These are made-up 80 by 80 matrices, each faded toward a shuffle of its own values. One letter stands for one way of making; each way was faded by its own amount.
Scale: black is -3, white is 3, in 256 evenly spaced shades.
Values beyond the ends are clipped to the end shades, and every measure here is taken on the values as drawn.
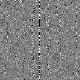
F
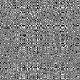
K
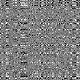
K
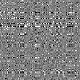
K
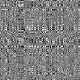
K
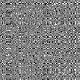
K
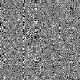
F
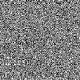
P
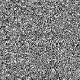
P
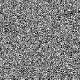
P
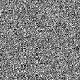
P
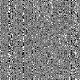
F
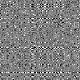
K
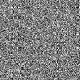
P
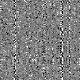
F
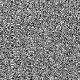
P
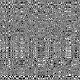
K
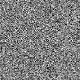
P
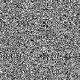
P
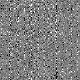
F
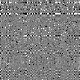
K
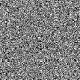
P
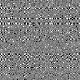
K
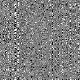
F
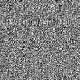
P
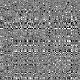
K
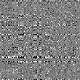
K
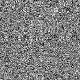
P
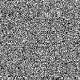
P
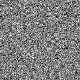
P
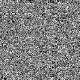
P
